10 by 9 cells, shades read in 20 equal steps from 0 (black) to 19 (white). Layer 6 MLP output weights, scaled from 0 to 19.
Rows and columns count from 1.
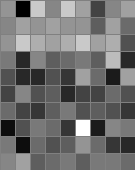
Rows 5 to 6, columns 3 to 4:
3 6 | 6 7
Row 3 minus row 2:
1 3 2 0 2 4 5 1 -2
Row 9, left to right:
9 1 8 6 7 11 8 4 3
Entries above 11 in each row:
4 3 7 1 2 0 0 1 0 1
